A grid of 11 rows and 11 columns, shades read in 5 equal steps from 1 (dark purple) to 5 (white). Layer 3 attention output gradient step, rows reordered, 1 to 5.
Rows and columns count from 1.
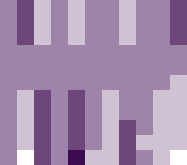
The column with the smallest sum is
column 5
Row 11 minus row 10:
0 1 0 0 -1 1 0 0 -1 0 1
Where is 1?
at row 11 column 5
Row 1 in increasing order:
2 2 3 3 3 3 3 3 4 4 4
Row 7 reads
3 4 2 3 2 3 4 3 3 4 4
